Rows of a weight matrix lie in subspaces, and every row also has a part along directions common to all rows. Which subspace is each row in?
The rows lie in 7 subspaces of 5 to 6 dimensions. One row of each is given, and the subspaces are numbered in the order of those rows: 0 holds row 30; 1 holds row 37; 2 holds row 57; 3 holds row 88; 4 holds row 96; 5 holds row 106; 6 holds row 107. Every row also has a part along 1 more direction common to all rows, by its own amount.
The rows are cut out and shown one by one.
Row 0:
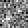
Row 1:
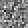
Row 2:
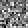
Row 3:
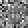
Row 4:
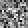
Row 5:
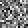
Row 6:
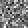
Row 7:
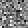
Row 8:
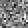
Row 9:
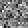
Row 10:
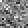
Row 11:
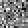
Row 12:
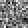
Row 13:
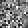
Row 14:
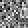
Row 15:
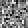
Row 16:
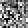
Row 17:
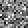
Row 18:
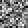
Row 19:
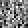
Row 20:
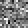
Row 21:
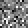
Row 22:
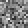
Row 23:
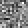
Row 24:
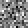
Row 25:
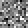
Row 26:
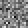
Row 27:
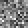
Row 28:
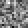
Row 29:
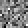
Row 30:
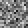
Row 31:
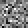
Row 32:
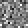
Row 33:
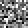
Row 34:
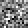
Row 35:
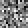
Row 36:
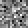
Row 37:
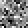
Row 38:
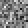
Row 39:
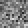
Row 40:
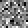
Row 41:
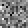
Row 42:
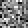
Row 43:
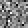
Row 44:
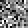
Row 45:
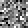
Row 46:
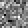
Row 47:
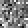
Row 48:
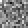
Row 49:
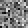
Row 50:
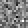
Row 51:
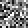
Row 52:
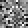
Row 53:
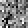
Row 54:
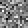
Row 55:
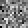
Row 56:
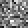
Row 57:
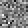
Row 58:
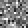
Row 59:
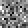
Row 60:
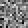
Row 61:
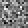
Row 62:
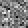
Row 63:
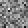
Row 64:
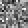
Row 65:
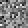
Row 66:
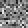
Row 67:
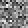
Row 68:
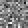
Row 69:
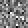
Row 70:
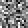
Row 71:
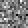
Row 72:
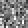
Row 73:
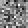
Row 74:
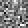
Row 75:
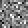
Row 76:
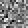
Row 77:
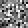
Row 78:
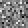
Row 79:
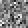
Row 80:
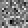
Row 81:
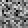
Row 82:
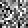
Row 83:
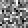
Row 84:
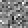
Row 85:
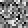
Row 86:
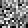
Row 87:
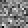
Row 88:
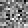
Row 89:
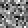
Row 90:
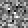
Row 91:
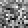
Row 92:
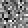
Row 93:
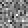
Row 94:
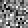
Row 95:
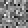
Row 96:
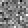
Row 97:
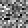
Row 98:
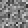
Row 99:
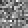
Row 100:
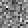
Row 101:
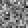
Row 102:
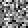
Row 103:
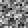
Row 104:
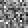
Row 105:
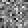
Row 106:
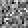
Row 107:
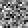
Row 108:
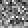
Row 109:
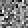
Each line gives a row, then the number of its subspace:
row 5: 2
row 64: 2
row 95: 1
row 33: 2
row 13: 2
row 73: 1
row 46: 1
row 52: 6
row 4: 6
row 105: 3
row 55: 3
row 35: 6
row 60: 3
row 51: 0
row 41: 3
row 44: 5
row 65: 2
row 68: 5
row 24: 3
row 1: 4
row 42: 4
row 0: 3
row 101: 6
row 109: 2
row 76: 2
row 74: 4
